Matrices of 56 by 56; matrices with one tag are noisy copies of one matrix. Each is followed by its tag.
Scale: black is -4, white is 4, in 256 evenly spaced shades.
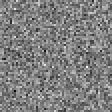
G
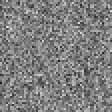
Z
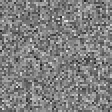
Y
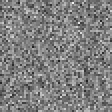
Z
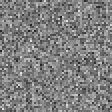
Y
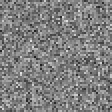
Y
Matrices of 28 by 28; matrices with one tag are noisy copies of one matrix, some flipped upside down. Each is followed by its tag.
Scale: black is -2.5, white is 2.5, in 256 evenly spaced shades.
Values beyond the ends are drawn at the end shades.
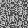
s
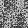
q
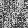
q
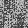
q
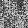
q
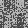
q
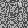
s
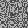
s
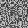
s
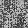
q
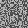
s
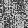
q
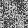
q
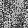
q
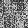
q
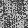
q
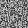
s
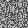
s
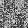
q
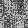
q
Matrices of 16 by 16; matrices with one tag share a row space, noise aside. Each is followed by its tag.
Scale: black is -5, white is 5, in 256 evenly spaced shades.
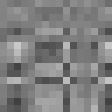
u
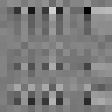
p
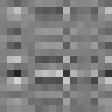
u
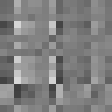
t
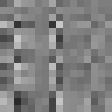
t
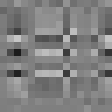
u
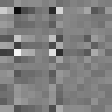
t
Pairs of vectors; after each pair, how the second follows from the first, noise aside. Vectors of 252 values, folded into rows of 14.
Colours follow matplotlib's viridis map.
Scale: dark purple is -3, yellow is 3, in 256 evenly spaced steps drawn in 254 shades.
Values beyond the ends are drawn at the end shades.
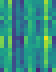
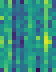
copied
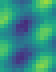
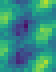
copied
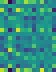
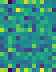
copied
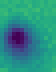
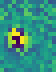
sign-scrambled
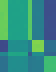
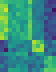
copied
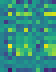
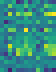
copied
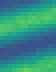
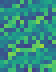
sign-scrambled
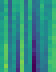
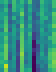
copied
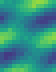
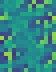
sign-scrambled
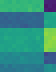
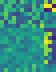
sign-scrambled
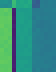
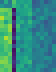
copied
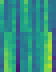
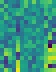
sign-scrambled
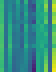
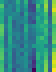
copied
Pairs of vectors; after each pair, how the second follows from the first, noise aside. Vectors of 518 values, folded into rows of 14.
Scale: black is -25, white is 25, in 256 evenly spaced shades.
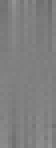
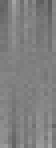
scaled up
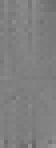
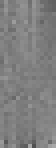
scaled up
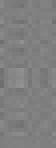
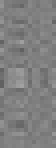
scaled up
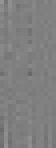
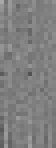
scaled up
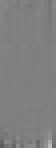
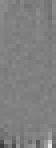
scaled up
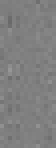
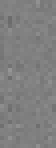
sign-scrambled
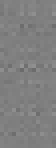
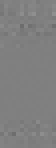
partly zeroed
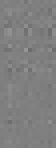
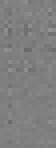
sign-scrambled
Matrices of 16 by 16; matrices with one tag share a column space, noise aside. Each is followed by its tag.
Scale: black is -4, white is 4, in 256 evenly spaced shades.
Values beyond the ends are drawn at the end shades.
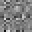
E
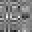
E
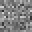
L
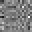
L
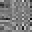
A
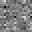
L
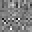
A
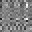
A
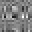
E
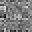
E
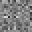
L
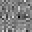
E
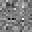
A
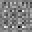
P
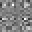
A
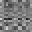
A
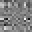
A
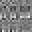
E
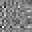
P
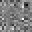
A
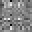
A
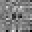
E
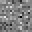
L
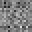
P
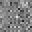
P
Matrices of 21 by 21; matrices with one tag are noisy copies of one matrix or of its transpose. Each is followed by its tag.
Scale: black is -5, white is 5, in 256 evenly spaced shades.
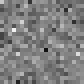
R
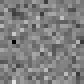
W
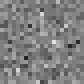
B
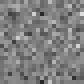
W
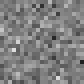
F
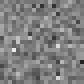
F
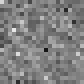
R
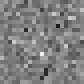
B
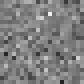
F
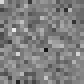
R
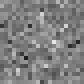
B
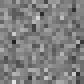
W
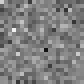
R
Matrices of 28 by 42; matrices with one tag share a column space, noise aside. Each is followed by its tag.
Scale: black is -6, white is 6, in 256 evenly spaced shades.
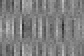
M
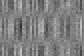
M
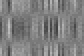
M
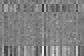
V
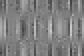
M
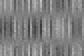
M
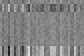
V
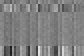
V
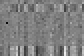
V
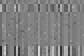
V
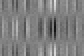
M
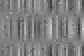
M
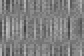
M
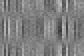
M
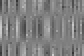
M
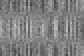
M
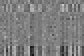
V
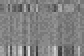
V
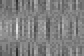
M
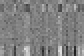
V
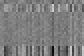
V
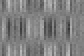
M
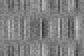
M
